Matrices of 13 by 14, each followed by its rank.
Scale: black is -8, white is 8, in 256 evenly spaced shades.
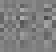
two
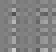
one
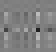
one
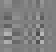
one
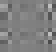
one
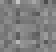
two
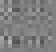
two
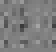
two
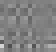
two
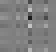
one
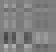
one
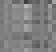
two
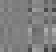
one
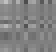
one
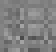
two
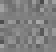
two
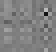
two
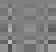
one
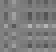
one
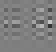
one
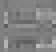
two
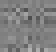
two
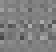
two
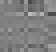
two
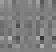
two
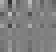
one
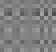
one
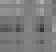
one
